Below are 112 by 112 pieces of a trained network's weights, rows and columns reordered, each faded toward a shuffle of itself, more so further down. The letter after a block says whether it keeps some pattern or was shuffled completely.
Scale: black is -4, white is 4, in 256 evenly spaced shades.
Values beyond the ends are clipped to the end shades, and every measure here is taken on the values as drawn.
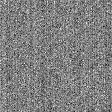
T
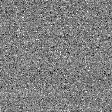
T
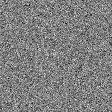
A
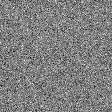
A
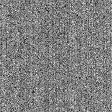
T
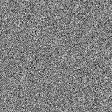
T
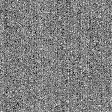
T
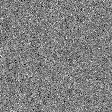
A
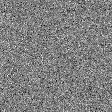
A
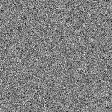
T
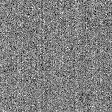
T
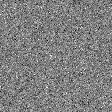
A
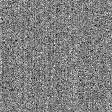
T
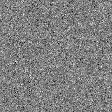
T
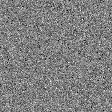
A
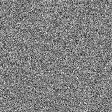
T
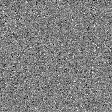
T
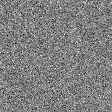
A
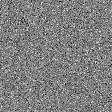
A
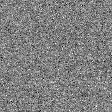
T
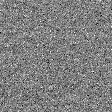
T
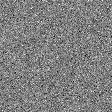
A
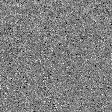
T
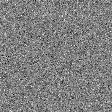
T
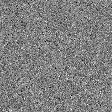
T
